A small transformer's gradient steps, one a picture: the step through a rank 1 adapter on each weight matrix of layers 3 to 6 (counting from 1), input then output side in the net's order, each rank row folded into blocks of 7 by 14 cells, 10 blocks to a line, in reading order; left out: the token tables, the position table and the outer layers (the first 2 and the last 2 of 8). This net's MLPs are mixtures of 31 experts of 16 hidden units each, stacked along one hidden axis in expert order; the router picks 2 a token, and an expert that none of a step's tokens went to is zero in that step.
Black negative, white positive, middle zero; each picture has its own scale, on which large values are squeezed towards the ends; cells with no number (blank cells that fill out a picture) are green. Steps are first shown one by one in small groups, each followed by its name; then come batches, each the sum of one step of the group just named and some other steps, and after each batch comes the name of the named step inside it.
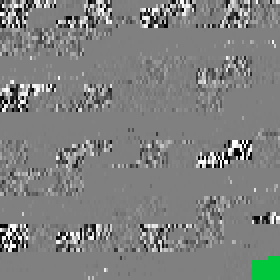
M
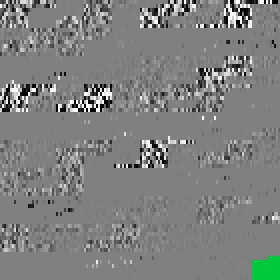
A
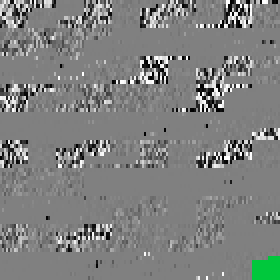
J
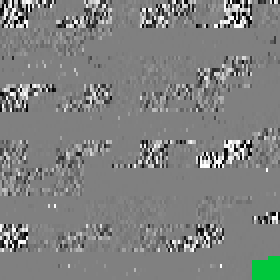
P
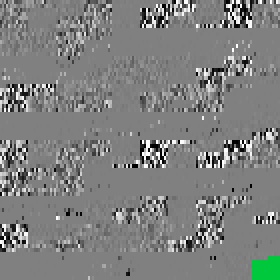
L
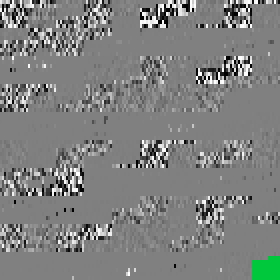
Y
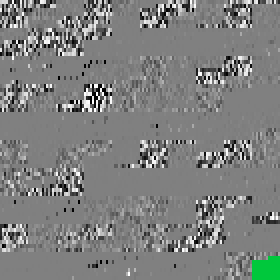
Y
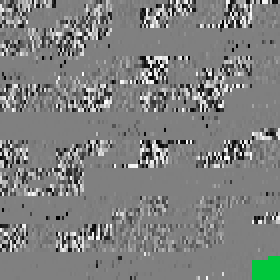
J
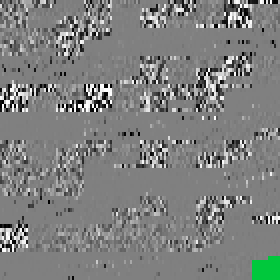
A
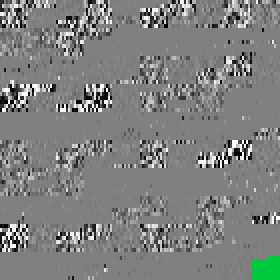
M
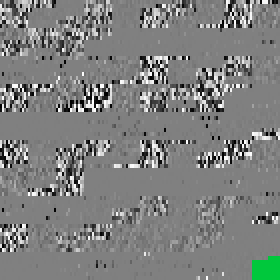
J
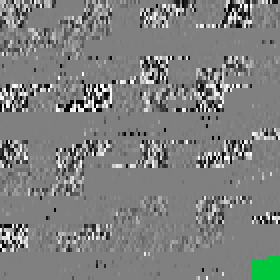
J
